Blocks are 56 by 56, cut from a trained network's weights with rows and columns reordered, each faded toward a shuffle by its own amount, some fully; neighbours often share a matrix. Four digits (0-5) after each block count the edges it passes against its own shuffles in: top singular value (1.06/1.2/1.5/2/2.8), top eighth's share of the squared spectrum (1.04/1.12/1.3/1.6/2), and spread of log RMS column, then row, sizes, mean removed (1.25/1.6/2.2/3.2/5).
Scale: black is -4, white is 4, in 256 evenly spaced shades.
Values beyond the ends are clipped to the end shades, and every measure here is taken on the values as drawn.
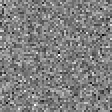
0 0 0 0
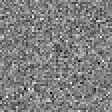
0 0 0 1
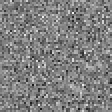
2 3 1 0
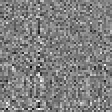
3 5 3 2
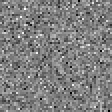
0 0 0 0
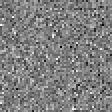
2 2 1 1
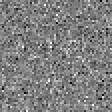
0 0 0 0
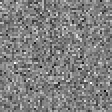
0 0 0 0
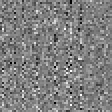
3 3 3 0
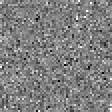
1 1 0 0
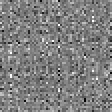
3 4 3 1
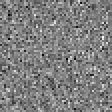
2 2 1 0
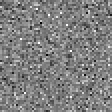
2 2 1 0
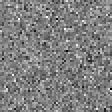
2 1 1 0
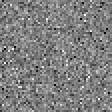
1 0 0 0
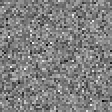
0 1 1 0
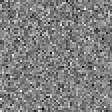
1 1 0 0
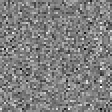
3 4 2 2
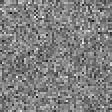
2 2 1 0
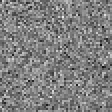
1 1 0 0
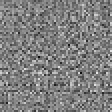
3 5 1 2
